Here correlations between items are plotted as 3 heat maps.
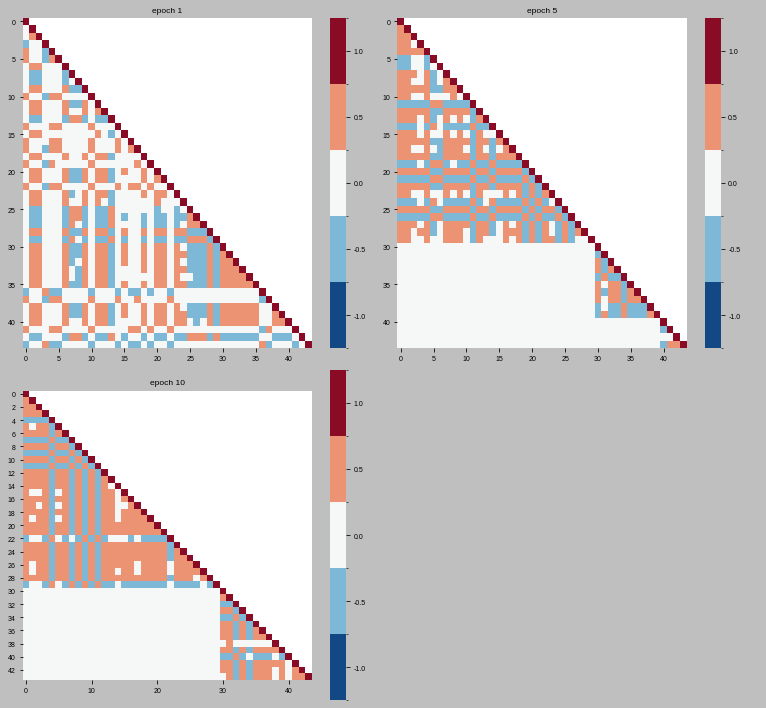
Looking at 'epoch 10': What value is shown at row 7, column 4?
0.5
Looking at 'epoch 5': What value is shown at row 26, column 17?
-0.5
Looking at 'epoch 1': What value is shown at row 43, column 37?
-0.5
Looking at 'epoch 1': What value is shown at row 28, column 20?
0.5
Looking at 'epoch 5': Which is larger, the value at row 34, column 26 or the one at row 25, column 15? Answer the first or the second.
the second
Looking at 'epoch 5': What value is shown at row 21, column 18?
-0.5
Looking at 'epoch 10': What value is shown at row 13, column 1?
0.5
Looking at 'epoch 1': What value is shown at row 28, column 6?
0.5
